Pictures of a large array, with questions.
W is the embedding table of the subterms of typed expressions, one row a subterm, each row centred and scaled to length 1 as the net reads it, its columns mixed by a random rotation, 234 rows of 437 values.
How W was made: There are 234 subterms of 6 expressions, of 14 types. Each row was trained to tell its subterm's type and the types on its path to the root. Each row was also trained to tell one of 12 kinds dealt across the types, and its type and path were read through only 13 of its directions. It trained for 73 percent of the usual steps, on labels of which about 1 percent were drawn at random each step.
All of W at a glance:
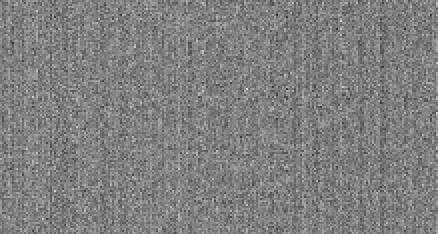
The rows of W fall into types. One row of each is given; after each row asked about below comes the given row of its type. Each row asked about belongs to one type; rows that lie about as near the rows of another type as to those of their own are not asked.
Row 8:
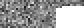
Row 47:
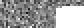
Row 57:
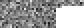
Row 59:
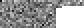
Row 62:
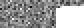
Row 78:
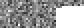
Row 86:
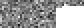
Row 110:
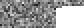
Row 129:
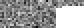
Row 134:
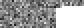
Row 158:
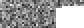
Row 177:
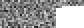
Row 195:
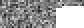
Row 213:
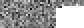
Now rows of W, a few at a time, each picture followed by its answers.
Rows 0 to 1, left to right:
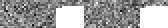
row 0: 177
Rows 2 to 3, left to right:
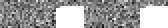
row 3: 86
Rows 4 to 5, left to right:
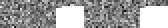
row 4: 47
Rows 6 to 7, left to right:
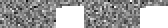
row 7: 134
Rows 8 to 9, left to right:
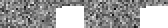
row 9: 213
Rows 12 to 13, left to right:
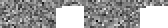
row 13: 195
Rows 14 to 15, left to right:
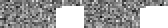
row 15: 62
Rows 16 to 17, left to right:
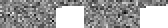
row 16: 62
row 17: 195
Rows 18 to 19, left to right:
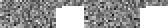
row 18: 110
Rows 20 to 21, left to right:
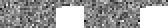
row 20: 78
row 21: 62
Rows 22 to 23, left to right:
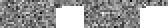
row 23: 195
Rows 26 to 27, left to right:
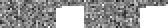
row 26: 129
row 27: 78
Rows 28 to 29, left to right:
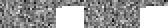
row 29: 78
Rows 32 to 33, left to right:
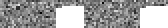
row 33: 57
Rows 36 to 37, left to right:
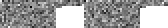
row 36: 110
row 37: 59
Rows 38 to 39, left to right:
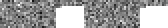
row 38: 134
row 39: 110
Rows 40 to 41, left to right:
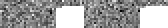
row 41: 158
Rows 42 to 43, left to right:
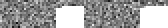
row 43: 158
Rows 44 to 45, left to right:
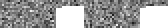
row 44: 57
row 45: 47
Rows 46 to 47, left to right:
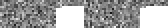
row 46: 195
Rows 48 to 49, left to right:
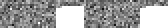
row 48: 110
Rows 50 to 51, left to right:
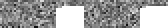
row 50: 86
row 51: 129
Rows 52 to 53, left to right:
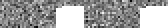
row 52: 86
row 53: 195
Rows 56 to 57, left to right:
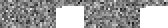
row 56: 62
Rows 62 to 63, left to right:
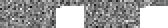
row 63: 134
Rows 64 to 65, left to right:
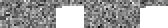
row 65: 59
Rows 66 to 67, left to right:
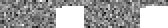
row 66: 129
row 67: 177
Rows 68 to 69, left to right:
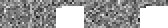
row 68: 129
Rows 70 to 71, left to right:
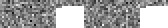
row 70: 110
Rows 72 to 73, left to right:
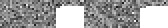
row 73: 213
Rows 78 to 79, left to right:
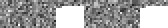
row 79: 213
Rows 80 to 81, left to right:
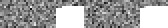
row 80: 195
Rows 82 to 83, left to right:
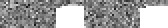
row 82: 62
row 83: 213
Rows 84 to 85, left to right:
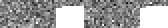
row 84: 78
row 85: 47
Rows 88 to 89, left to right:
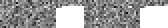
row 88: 62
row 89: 62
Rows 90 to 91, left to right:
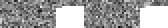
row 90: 86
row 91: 129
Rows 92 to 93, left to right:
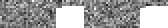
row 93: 110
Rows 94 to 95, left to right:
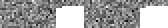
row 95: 59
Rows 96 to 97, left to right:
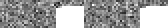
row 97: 8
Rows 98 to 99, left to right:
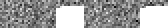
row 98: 62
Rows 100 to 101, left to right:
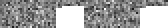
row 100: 57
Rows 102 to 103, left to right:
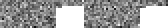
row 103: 195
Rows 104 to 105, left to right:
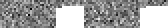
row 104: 213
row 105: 78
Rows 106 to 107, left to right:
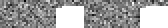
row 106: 134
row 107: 62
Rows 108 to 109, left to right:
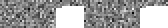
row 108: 129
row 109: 62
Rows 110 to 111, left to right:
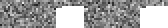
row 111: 177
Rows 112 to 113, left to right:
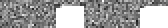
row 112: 134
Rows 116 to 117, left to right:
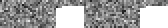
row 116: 47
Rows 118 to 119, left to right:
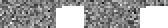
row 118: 62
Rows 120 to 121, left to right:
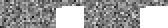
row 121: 57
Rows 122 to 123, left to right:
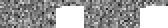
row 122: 47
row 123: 59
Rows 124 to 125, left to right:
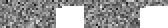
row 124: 57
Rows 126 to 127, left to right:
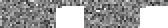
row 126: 57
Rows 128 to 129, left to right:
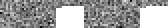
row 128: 57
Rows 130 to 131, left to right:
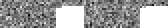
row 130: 129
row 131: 47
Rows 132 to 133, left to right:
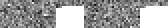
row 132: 8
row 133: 134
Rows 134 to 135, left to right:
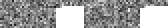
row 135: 129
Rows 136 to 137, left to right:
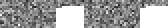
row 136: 8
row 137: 59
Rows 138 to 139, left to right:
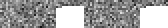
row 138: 78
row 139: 213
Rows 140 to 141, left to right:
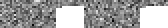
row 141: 78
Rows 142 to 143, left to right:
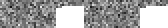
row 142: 8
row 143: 195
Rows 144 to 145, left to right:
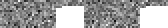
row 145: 110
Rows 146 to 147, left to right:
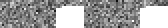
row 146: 213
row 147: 134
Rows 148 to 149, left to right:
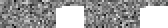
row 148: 47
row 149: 86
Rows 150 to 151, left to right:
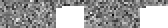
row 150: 195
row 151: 213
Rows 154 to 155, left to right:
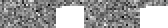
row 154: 158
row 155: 129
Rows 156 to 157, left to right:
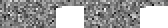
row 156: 62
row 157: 195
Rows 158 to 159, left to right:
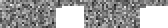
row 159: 110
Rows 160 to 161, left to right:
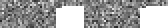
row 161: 195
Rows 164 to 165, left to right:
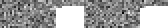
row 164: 158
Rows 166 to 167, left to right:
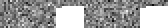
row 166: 110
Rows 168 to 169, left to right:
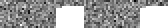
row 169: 110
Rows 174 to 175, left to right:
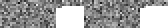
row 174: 57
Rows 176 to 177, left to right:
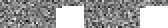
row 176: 195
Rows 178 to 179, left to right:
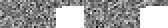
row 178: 8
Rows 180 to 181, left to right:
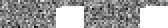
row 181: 129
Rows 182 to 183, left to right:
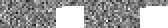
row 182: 129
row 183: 57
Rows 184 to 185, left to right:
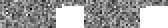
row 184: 213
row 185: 129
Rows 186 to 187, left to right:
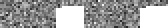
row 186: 57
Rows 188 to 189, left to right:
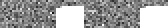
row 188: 59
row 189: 62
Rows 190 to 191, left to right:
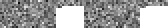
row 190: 57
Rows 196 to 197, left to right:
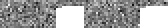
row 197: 158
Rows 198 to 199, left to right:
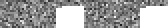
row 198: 177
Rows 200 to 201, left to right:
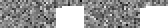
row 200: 8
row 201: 129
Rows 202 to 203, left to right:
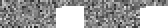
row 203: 110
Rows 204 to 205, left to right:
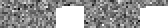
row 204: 47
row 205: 57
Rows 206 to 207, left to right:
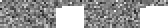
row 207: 213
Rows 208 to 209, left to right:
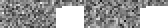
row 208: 213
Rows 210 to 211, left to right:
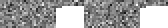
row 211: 8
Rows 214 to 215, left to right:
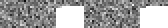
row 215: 110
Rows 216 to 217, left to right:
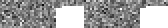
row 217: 59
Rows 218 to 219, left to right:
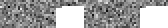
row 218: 8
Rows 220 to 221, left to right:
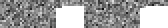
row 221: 47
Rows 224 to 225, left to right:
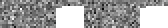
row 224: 195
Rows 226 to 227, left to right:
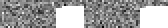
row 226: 213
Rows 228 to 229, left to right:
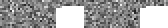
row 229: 57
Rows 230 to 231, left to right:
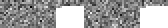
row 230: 110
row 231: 134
